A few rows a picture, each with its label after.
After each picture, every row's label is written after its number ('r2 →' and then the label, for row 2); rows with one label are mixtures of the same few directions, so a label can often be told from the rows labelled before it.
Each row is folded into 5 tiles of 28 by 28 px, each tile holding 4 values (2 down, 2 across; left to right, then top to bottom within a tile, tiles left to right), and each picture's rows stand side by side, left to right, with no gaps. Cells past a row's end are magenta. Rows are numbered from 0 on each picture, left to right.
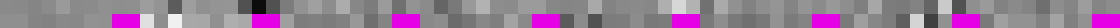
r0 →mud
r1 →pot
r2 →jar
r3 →mud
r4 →pot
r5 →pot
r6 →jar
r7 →jar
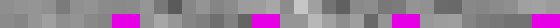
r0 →mud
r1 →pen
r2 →mud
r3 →pen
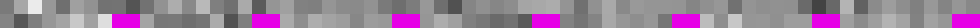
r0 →pen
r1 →jar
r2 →pot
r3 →pen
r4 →mud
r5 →pot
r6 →pot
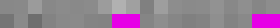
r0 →pot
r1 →pot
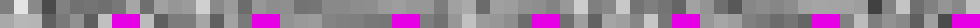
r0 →mud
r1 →jar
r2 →pen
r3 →mud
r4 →pen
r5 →pen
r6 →pen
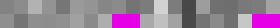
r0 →pen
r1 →mud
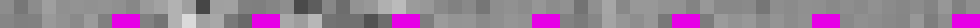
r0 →mud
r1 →mud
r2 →pen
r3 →jar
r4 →mud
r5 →jar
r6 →jar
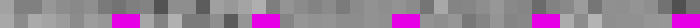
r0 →pot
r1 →pen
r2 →jar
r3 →pot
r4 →pot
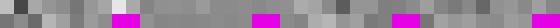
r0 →pot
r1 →jar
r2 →mud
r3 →jar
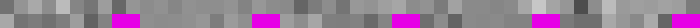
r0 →jar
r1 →jar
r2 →pen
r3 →pot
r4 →mud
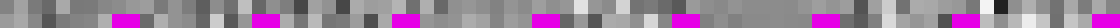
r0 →mud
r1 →jar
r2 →pen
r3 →pot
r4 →pen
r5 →pot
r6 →mud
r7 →pot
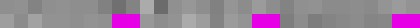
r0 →pot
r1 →pot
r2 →pot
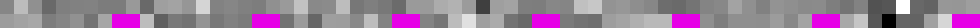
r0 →mud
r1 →jar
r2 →pen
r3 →mud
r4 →pen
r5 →pen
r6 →mud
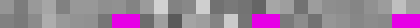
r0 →mud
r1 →pen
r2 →pot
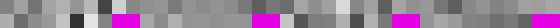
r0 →jar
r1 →pot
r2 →jar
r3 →pen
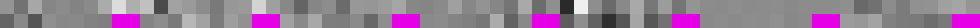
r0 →pot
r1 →pot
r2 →pen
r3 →jar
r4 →pot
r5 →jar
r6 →pen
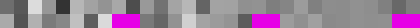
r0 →pen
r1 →mud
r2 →pot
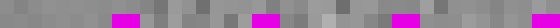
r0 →mud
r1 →pen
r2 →mud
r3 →pot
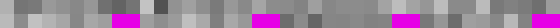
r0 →pot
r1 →pot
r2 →pot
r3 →pen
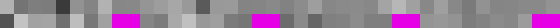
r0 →jar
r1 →mud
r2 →pot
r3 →mud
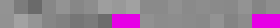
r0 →pen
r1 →jar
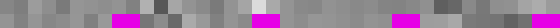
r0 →pen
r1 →pot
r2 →pot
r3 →pen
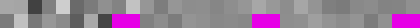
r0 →pen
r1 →pot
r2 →mud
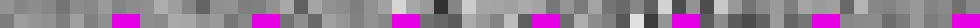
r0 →jar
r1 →mud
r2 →pot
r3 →mud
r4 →jar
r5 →pot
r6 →pot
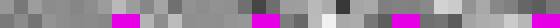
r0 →pot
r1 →pot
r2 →mud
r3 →pen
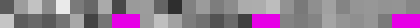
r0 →jar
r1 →pen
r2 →mud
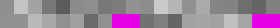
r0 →mud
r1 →pen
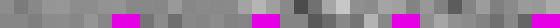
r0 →mud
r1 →pot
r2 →mud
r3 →pen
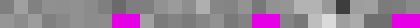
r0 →pot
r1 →jar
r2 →mud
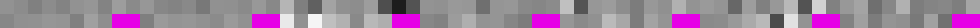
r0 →jar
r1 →jar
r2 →pot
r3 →mud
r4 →pot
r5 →jar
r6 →pen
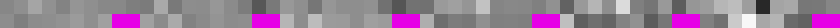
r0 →pen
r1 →pot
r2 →pot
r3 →jar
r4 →jar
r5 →mud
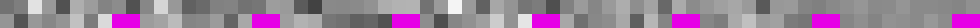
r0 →pen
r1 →mud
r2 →pen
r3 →pen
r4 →jar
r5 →mud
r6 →pen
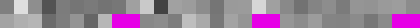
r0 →mud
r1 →pot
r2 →pen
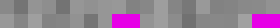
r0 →pen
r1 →mud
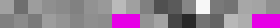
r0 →pot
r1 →mud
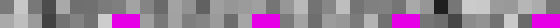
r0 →mud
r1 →pen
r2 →pen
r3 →mud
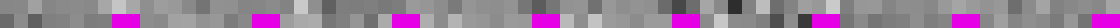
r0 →pot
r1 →mud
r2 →mud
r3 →pot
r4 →pot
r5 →pen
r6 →pot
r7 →pen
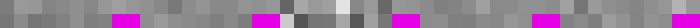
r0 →pot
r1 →pen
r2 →jar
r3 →mud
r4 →pot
